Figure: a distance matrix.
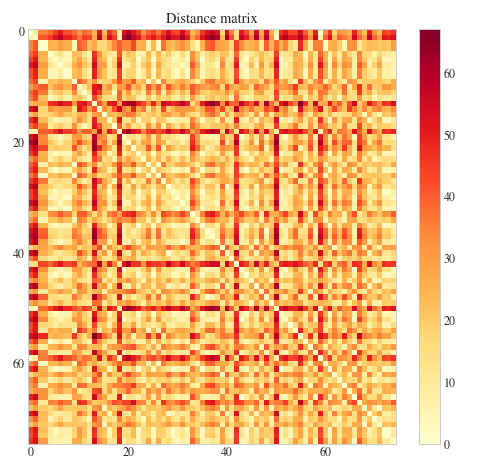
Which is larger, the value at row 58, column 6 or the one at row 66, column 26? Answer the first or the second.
the second
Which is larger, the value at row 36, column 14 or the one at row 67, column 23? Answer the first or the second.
the first
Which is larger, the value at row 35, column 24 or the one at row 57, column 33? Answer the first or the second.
the first
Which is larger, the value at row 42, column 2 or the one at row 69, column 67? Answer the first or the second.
the first
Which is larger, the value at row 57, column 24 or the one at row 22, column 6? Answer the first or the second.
the first
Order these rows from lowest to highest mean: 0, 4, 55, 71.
4, 71, 55, 0
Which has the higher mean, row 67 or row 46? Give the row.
67
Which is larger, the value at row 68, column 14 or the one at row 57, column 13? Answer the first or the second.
the first
